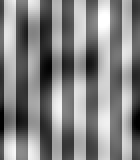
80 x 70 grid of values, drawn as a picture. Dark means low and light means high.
Stripes: upright, repeating 6 times. Lone odd cells: none. Ninth with the highest average: top right. Slope: none.
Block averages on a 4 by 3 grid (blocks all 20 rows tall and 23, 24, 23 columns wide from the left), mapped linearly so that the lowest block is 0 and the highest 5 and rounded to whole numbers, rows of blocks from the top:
335
204
054
324
